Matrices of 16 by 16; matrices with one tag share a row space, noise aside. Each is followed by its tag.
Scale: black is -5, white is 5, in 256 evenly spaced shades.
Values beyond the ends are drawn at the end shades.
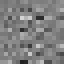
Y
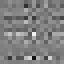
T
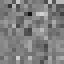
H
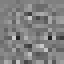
H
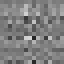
T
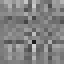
T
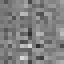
Y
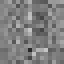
H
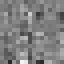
Y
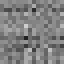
T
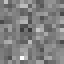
Y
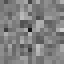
Y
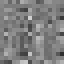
Y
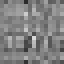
T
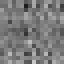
T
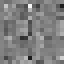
Y
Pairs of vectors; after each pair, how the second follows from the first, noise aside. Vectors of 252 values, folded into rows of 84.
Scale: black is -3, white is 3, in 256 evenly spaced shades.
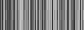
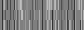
partly zeroed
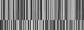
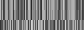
copied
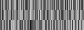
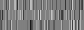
partly zeroed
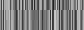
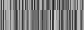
copied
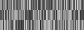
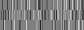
partly zeroed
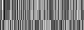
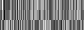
copied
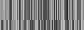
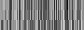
copied
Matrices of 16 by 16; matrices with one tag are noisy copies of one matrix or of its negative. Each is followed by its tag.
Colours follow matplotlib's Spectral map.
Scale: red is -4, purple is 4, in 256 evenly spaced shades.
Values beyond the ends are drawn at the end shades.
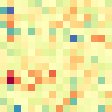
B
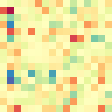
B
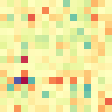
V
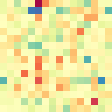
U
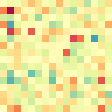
B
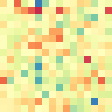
U
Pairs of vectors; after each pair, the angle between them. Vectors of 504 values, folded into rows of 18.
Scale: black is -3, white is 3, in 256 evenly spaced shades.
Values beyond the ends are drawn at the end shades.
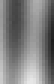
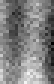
nearly parallel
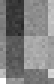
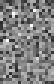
orthogonal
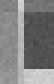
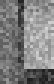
nearly opposite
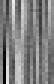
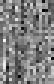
partly opposed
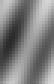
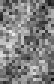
partly opposed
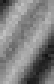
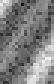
nearly opposite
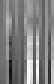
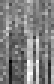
nearly parallel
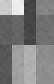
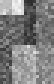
nearly parallel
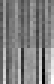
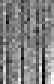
nearly parallel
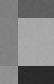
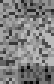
partly aligned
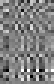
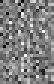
partly aligned
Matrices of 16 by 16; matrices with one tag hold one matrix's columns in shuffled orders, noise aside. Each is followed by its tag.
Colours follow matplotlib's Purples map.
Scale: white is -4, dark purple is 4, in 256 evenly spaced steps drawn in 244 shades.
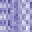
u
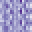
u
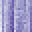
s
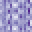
u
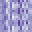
u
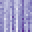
s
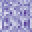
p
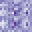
p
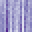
s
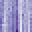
s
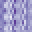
u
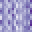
u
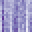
s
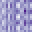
u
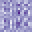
p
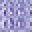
p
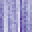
s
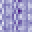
u
